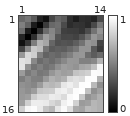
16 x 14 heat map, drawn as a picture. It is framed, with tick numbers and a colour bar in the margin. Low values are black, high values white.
Roughest part: top left. Slope: up to the bottom. Ninth with the lowest average: top left. Grain: diagonal, up to the right.
